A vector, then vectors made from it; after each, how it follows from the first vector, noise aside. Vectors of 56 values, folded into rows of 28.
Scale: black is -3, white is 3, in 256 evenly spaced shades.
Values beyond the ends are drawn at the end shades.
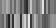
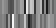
reversed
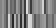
sign-scrambled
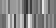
sign-scrambled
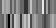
copied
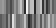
reversed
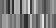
wrapped around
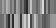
copied
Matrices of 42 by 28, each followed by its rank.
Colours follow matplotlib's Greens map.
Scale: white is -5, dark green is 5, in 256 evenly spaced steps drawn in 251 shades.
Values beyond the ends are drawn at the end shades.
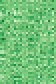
five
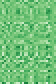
three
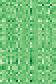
three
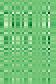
one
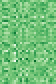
three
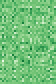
five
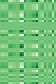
one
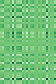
one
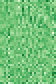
five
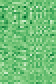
five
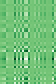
one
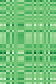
one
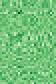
five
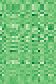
three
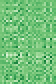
three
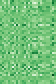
three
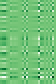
one
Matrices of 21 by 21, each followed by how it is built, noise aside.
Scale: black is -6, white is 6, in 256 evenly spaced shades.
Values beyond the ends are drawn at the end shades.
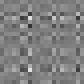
low rank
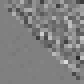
upper triangular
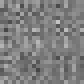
low rank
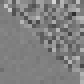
upper triangular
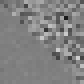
upper triangular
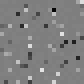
sparse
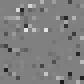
sparse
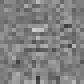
low rank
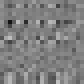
low rank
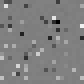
sparse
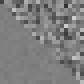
upper triangular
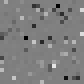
sparse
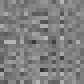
low rank
